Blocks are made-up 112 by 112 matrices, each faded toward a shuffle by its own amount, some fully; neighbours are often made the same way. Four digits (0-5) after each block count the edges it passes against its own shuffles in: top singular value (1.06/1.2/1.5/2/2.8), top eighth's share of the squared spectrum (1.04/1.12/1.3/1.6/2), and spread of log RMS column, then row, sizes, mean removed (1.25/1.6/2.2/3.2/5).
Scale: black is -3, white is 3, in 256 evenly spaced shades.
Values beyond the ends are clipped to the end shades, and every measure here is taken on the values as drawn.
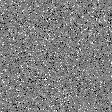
1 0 0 0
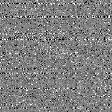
4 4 1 3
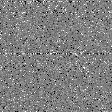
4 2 0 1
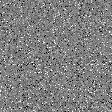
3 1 0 1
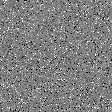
0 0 0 0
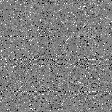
4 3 0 2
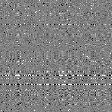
5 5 2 3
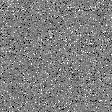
3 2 0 1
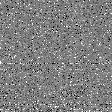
3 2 0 2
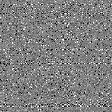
4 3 1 3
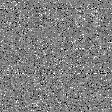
3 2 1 2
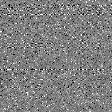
4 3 1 3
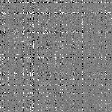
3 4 4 4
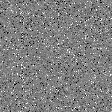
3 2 1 0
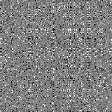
4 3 3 2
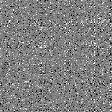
4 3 2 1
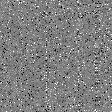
3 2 1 0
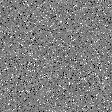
1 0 0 0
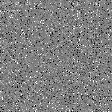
3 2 2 1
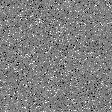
0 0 0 0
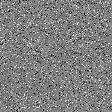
2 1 0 0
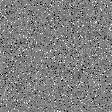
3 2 1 0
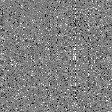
4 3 2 1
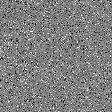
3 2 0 0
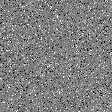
1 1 0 0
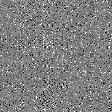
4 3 2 1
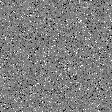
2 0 0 0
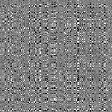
5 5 4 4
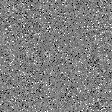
3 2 1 0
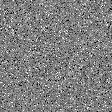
0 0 0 0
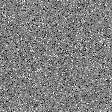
0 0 0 0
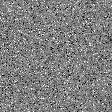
2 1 0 0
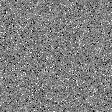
0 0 0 0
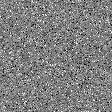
0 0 0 0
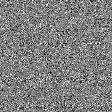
1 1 0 2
